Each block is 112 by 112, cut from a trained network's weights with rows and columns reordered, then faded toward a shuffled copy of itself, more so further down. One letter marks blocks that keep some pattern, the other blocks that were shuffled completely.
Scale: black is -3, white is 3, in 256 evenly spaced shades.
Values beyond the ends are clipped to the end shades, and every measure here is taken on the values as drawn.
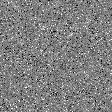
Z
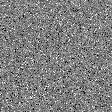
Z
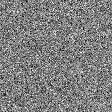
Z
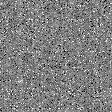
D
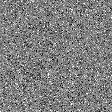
D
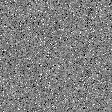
Z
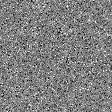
Z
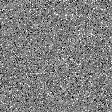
D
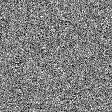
D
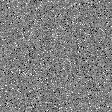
Z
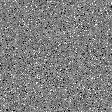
Z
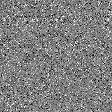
D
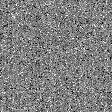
D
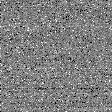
D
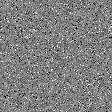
Z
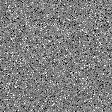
Z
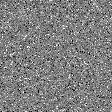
Z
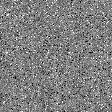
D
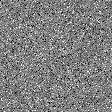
Z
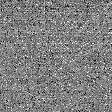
D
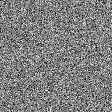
D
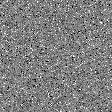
Z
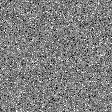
Z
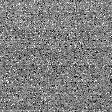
D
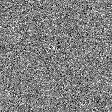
Z
